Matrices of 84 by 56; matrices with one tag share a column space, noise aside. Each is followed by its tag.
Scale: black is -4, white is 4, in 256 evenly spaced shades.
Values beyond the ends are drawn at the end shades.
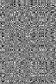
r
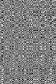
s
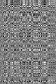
r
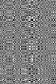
s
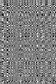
r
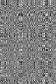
r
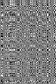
r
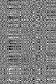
s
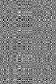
s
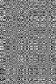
s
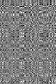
r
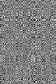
s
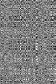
s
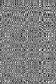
r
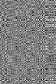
s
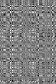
r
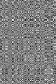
s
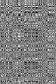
r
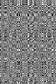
r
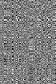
s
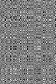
s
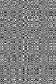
s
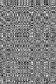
r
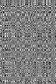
r
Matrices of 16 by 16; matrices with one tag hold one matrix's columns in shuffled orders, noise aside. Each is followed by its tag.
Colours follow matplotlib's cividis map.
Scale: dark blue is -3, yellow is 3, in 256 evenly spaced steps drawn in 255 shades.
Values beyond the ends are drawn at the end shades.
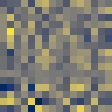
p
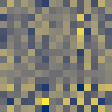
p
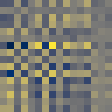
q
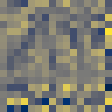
p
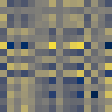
q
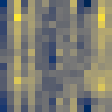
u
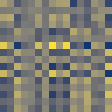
q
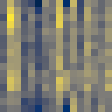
u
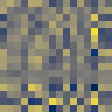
p
